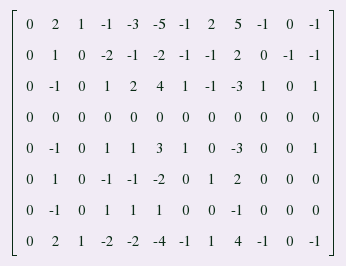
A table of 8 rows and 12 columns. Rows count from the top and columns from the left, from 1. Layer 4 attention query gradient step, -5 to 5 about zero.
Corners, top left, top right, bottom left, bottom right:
0 -1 0 -1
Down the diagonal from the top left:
0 1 0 0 1 -2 0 1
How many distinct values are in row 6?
5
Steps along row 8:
up down down same down up up up down up down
